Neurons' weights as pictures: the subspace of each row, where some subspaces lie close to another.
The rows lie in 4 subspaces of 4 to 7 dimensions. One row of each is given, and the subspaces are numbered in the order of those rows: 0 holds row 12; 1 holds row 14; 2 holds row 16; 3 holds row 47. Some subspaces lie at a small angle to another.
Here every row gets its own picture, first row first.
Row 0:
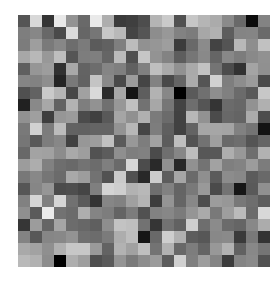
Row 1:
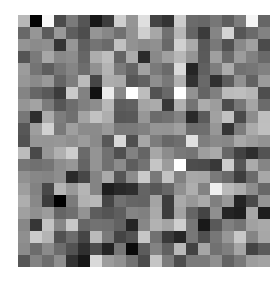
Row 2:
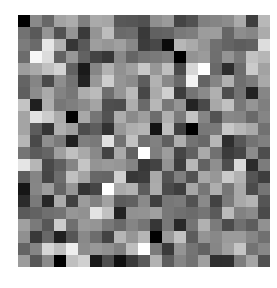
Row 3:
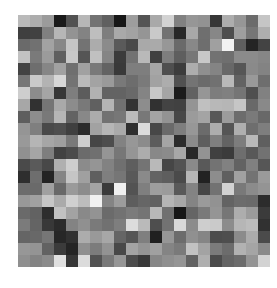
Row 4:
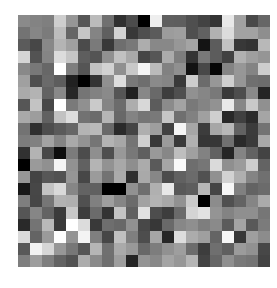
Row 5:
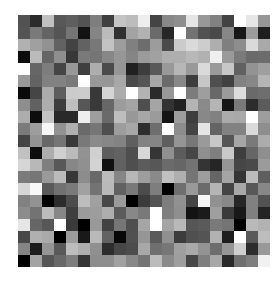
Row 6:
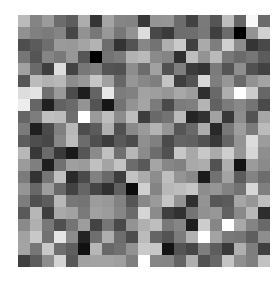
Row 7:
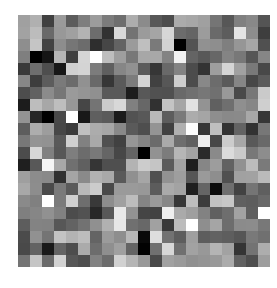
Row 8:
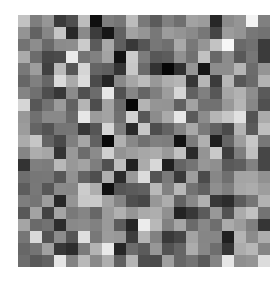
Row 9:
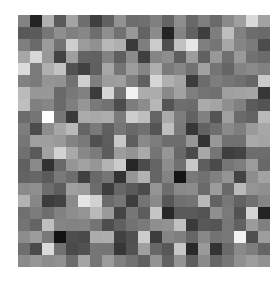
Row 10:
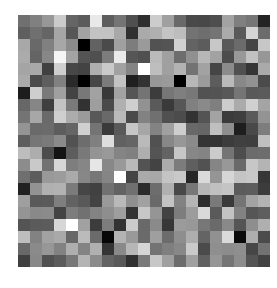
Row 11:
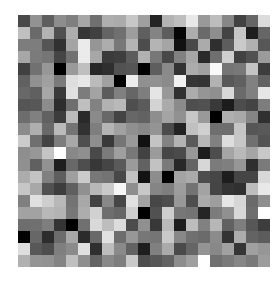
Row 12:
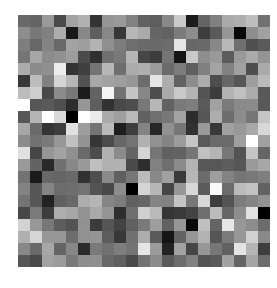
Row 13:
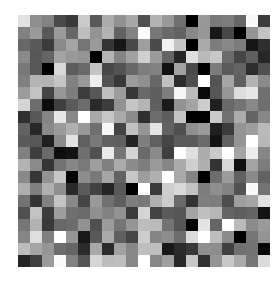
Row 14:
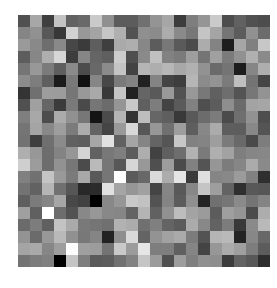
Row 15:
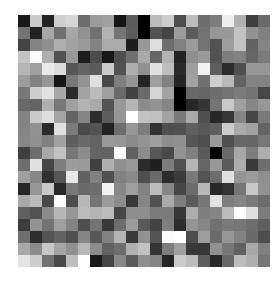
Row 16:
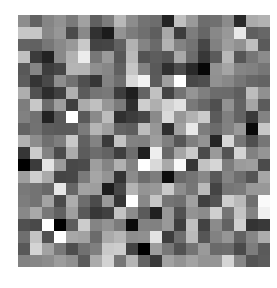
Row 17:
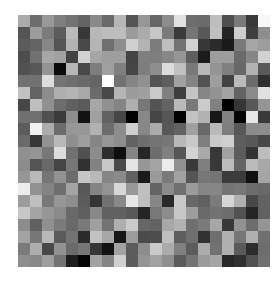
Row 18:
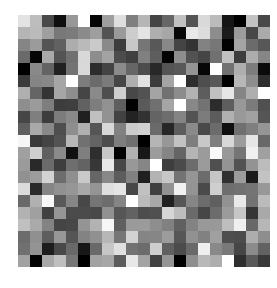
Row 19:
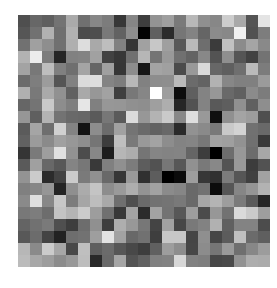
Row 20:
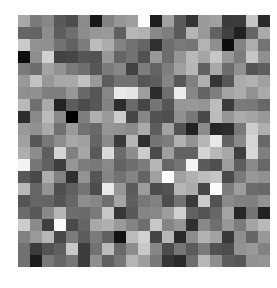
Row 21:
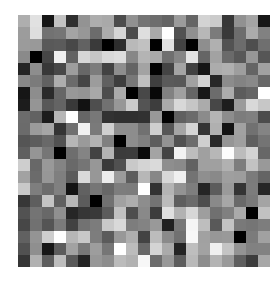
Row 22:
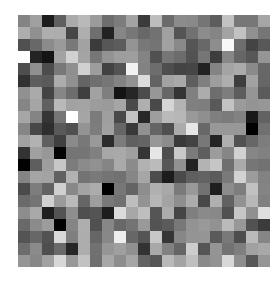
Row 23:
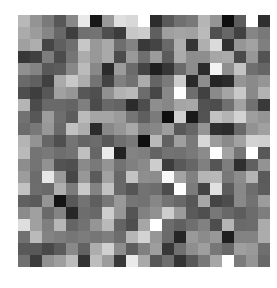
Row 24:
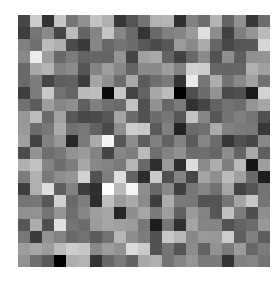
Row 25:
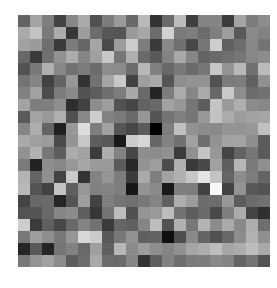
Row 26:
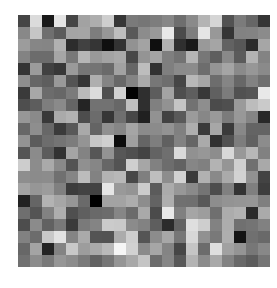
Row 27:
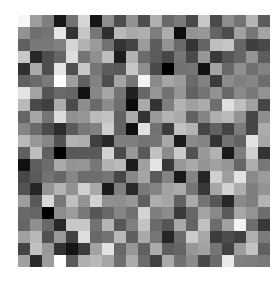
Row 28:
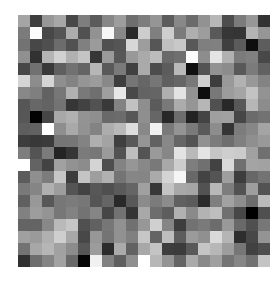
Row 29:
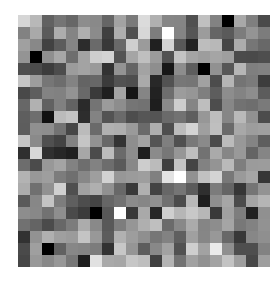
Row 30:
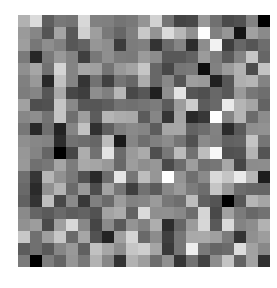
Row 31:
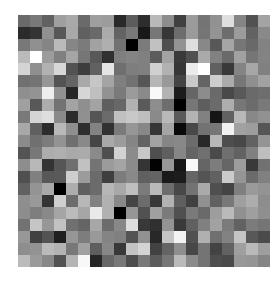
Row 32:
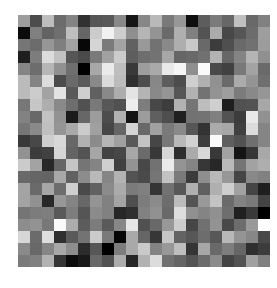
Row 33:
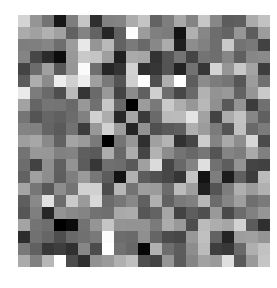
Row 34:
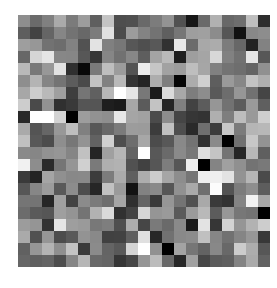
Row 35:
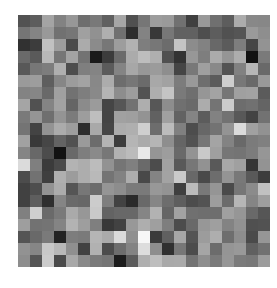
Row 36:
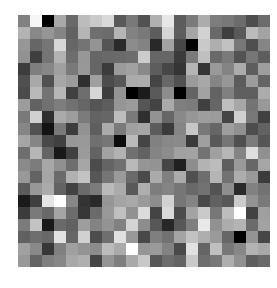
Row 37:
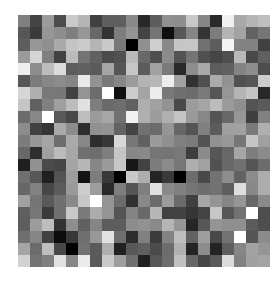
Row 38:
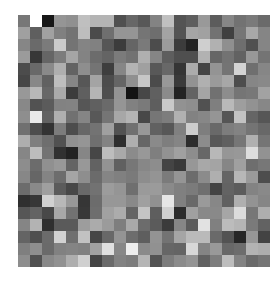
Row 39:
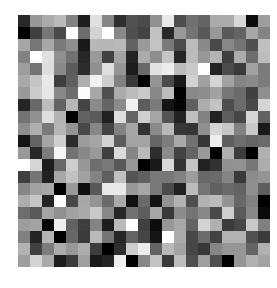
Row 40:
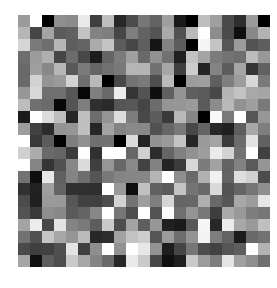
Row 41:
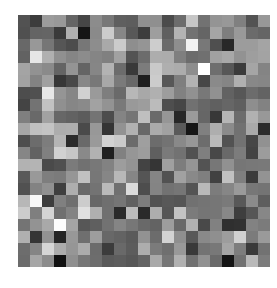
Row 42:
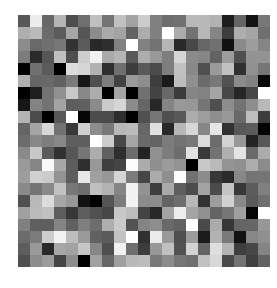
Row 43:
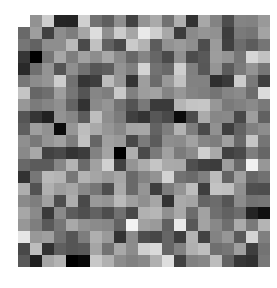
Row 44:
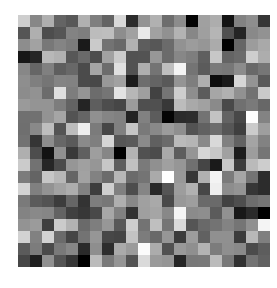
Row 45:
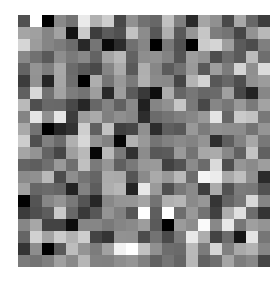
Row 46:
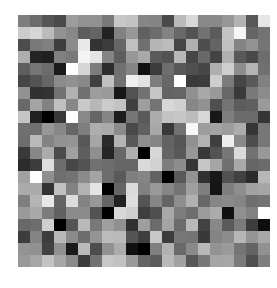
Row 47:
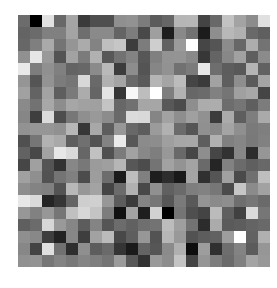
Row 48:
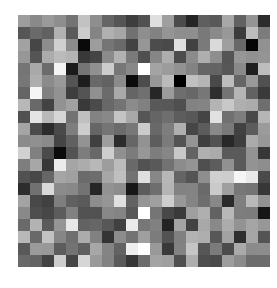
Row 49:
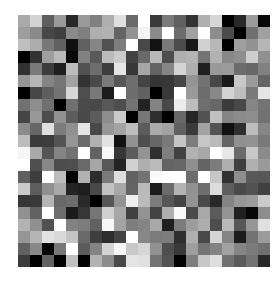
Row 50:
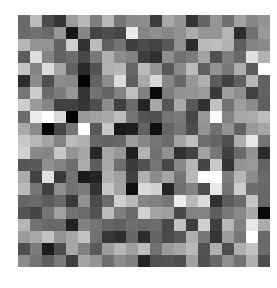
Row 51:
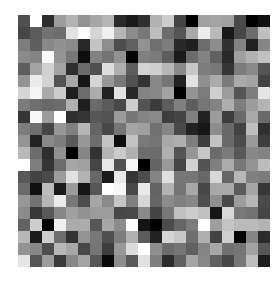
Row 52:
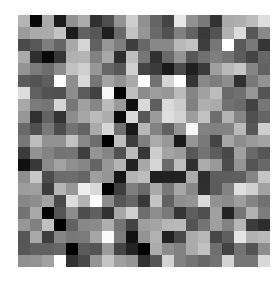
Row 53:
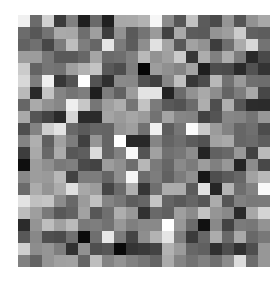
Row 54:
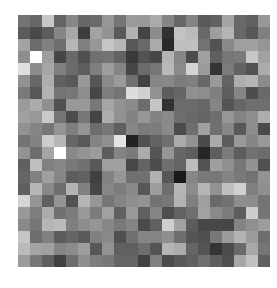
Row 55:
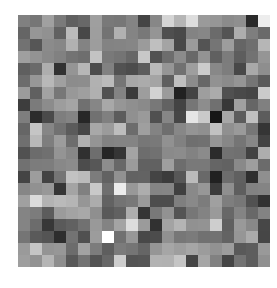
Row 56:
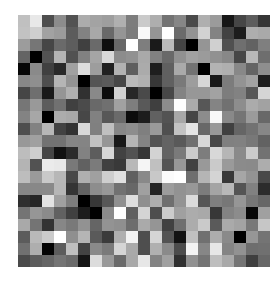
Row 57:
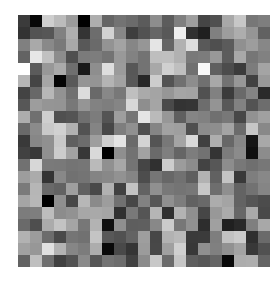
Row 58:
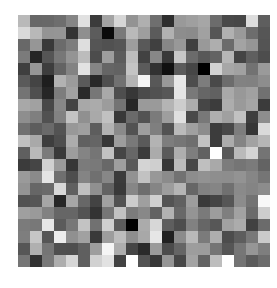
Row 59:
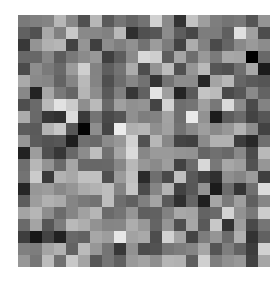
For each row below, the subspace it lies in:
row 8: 2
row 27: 2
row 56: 3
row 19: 1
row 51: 2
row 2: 0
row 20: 1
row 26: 0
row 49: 1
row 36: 3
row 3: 2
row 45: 0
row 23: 2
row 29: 0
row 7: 0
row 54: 0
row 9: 3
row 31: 3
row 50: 0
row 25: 0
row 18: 2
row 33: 1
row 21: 0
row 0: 1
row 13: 0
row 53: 0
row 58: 2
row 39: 2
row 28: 0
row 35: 0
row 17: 2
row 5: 2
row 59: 0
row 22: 1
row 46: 1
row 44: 2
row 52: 1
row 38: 3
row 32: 2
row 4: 2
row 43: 2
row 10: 1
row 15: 1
